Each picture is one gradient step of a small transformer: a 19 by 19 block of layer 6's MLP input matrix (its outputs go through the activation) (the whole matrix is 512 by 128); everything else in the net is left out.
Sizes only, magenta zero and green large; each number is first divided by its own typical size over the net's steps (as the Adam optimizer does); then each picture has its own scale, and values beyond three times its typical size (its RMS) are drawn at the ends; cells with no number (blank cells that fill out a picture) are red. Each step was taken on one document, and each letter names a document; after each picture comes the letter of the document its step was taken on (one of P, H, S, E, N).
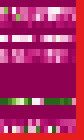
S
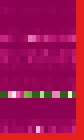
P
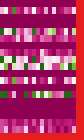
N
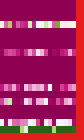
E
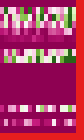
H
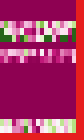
E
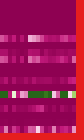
P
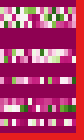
H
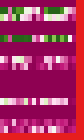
S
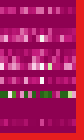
N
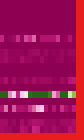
P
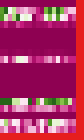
S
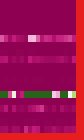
P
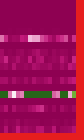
P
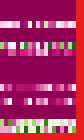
E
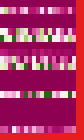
N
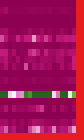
P
